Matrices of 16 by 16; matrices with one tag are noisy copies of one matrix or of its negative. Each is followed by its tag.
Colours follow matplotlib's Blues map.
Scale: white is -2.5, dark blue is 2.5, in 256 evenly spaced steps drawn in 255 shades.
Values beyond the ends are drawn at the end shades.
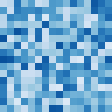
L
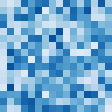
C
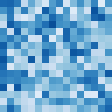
C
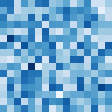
L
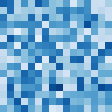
L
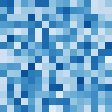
L
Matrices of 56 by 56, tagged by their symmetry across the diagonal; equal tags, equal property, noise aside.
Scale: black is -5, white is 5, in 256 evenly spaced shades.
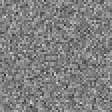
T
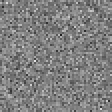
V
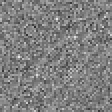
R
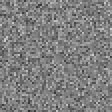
V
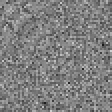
R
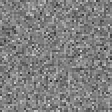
V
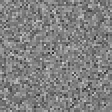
R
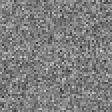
T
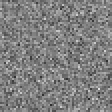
V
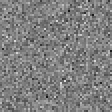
T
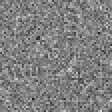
R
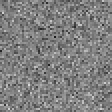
T
